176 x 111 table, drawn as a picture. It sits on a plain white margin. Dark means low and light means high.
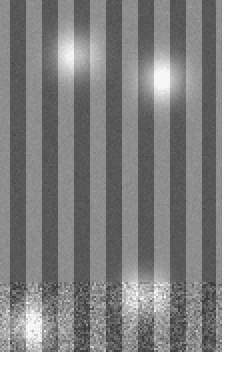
Bumps: four. Stripes: upright, repeating 7 times. Slope: none. Seam: horizontal, 80% of the way down, the top part calmer. Average level on the scale: 50%.
